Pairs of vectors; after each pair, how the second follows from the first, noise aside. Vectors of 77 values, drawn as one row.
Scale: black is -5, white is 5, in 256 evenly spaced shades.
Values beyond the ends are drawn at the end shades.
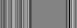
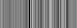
wrapped around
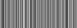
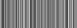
copied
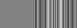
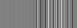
partly zeroed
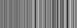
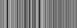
wrapped around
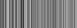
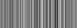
wrapped around
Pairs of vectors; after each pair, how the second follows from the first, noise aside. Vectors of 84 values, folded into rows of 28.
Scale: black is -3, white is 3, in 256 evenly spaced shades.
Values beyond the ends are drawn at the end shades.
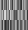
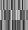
shuffled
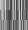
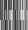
shuffled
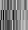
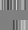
partly zeroed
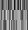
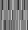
partly zeroed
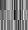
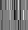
partly zeroed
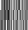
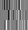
partly zeroed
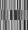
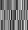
sign-scrambled
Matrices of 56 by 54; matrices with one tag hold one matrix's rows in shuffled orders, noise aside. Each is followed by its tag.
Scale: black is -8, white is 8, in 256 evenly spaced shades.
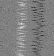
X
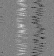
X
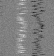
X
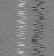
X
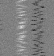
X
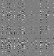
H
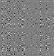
H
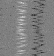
X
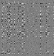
H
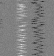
X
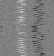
X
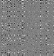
H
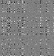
H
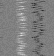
X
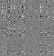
H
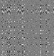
H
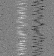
X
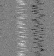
X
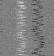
X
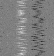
X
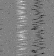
X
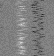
X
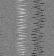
X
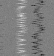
X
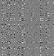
H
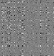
H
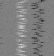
X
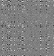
H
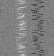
X
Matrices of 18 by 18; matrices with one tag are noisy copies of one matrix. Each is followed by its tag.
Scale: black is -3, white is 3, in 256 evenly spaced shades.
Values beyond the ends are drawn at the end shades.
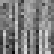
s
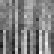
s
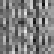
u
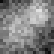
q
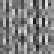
u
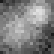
q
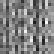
u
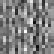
u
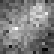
q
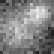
q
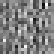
u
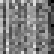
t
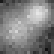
q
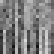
s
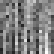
s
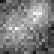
q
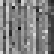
t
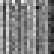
t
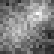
q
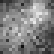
q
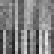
s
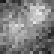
q
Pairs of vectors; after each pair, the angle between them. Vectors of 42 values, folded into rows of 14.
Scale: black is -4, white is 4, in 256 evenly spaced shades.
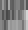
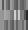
partly opposed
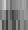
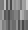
partly aligned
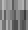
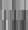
nearly parallel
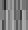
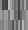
partly aligned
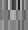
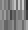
partly opposed
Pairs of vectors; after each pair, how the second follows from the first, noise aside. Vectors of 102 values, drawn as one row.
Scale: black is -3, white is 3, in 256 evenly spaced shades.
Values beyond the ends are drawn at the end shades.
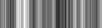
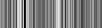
sign-scrambled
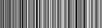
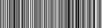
shuffled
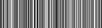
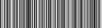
sign-scrambled
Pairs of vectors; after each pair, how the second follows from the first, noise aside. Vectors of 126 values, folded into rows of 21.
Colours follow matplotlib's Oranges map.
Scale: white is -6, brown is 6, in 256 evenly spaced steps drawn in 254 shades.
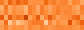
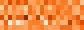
scaled up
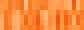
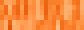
reversed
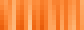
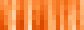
scaled up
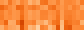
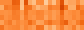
reversed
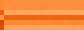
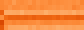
copied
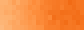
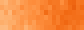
copied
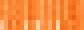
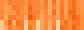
copied
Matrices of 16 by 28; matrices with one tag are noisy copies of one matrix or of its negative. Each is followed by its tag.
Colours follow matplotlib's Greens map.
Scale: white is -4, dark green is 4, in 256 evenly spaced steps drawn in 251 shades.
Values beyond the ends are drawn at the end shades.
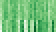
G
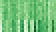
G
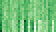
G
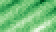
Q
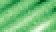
Q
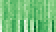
G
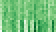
G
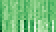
G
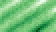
Q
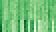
G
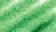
Q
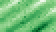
Q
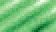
Q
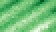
Q
